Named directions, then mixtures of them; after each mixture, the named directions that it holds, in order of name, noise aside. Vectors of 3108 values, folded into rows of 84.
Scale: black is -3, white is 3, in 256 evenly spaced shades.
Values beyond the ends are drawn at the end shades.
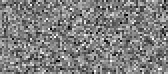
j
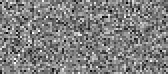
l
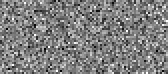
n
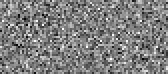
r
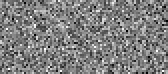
n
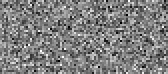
j, l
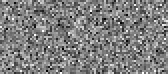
j, n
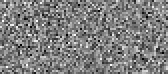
n, r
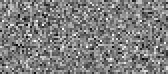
r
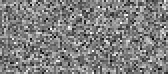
j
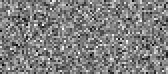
n, r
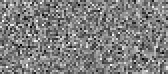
n, r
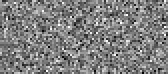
j, n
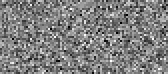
j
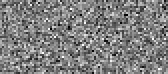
j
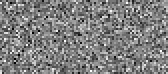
l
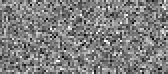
j
